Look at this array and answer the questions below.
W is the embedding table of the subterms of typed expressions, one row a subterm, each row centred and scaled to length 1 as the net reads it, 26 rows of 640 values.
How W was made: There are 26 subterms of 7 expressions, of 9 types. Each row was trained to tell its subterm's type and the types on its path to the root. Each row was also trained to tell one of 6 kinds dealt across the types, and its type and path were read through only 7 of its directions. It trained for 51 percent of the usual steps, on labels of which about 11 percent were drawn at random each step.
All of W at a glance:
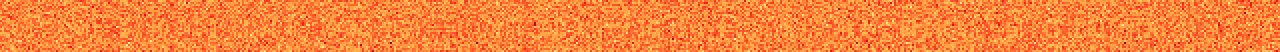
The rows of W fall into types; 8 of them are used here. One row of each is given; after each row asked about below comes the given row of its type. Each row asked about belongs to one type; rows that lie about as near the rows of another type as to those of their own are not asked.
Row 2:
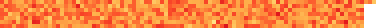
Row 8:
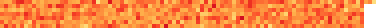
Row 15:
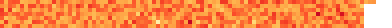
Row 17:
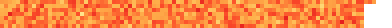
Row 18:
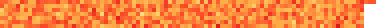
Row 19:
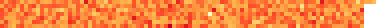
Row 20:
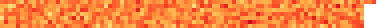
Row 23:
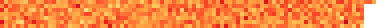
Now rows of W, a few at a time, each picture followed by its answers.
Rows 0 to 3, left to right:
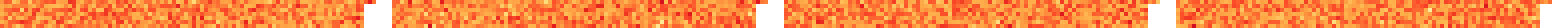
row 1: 18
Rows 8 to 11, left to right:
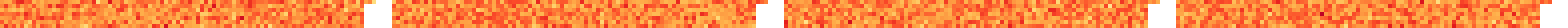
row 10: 23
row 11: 18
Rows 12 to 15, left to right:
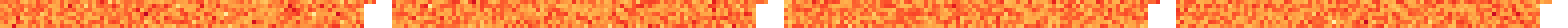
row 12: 20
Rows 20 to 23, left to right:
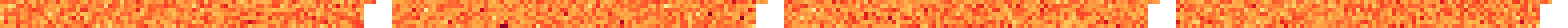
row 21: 8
